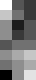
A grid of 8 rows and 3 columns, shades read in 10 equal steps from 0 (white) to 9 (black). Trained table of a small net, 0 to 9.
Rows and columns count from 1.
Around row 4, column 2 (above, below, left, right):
8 5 4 6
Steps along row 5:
down same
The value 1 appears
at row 8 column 3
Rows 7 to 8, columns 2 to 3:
4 3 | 4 1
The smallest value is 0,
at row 1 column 1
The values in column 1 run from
0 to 9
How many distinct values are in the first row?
3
